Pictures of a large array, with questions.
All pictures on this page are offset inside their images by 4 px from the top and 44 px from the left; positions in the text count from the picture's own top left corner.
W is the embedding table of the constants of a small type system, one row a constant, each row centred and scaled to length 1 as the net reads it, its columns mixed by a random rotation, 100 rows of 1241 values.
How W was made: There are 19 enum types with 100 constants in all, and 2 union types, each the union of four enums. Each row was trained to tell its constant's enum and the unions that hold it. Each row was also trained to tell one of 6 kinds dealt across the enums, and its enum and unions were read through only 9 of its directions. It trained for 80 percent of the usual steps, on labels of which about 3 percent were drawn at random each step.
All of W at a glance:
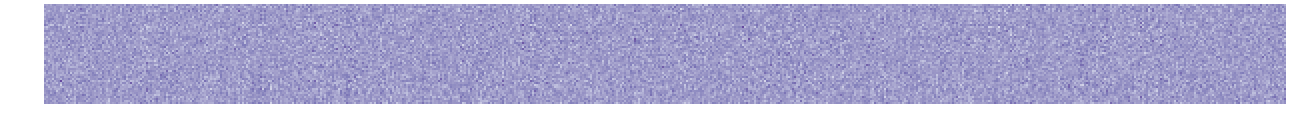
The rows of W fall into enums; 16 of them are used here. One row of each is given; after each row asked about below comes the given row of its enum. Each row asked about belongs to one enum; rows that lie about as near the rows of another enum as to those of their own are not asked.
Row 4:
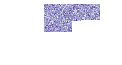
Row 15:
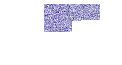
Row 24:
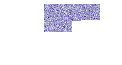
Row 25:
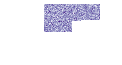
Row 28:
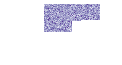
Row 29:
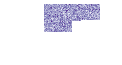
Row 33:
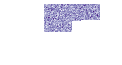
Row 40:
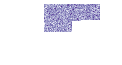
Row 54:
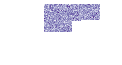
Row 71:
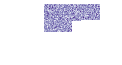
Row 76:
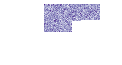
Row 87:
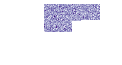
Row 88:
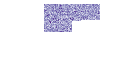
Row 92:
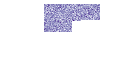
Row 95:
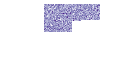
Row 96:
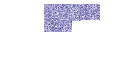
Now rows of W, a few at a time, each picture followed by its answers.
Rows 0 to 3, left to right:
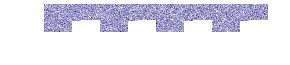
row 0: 76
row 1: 54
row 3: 71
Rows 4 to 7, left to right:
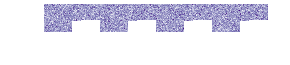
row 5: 25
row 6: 54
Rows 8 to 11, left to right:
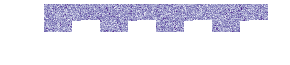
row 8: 92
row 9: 33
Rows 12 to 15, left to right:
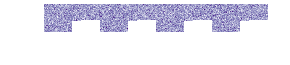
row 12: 4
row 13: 28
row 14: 92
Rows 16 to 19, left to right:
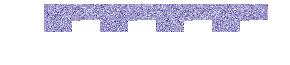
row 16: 29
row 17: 96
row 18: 76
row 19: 15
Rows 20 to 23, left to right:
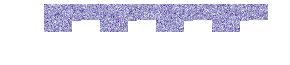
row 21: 29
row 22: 54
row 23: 54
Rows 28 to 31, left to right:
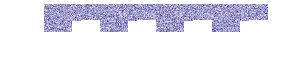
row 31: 92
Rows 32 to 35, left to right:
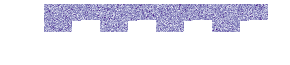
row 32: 95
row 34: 40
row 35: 40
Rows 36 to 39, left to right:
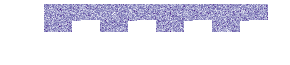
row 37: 92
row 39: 71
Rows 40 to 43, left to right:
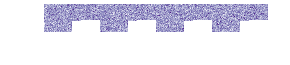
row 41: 96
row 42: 54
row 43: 25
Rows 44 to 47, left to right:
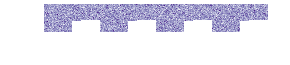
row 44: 29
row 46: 15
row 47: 33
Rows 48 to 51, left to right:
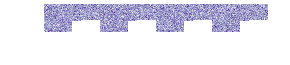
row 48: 87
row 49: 40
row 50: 33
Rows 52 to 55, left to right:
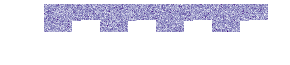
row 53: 92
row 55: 76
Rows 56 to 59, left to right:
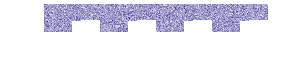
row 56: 29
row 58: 29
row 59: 87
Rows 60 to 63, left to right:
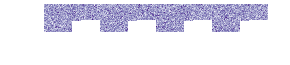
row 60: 40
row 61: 33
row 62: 95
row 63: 28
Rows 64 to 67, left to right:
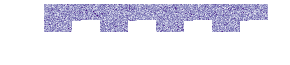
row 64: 33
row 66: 87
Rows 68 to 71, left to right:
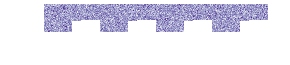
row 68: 87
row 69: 71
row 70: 88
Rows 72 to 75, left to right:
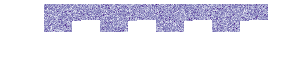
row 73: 15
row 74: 29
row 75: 71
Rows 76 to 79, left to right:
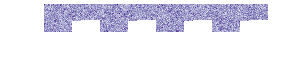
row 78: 15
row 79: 96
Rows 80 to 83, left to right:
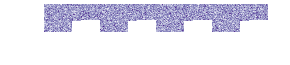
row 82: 40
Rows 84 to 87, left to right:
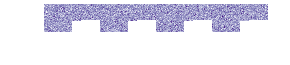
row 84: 87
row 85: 71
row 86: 96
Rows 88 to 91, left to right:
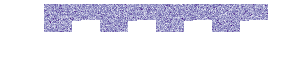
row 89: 96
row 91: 96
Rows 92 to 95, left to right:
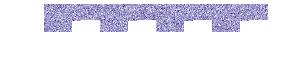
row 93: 54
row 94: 71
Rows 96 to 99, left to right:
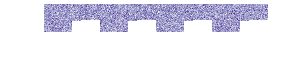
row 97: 24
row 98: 87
